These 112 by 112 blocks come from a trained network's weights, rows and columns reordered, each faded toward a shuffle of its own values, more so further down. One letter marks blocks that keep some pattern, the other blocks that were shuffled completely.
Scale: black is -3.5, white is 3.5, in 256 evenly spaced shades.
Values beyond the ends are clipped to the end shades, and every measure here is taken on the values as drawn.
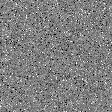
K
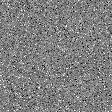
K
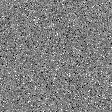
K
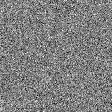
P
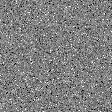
K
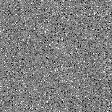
P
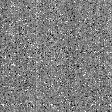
P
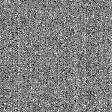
P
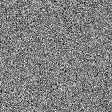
K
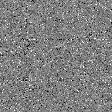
P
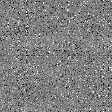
P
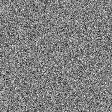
K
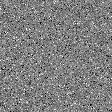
K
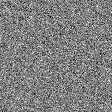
K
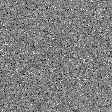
P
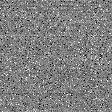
P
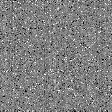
P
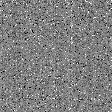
P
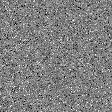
K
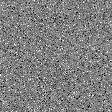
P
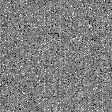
P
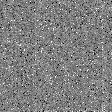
P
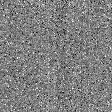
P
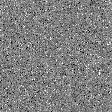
P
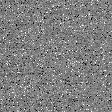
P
